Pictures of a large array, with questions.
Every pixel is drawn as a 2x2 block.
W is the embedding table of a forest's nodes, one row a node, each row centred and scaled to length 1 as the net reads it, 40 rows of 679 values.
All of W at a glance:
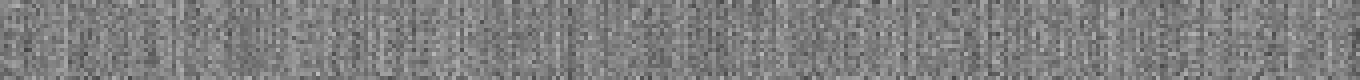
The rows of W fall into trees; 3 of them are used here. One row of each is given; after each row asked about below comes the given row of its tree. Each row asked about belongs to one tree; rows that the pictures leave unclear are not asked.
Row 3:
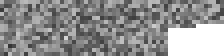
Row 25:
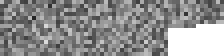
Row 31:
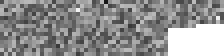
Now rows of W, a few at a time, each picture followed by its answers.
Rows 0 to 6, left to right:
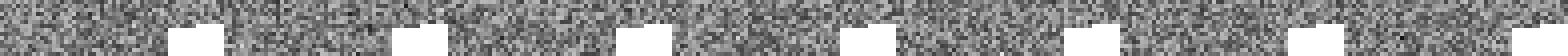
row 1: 3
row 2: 31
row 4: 25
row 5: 3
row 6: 3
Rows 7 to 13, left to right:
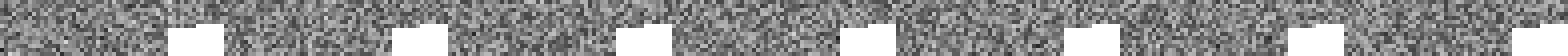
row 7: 25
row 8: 31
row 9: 3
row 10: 25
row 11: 31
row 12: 31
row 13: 3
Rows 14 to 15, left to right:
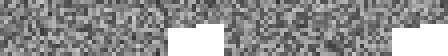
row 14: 25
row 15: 3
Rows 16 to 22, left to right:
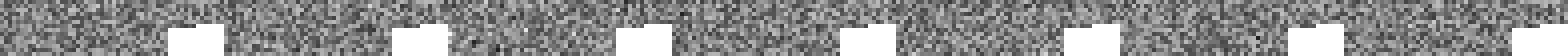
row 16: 3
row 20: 25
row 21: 3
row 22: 3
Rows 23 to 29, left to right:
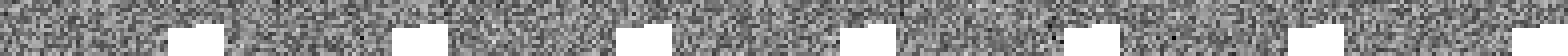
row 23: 31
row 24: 3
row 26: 31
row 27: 31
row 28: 31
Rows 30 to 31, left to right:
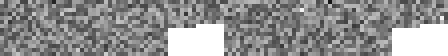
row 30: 25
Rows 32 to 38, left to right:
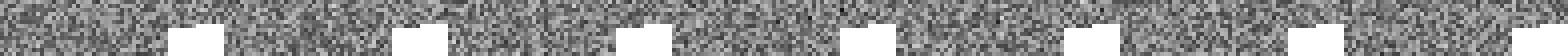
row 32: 31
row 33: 3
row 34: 31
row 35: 3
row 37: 3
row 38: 25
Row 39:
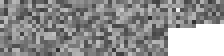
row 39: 25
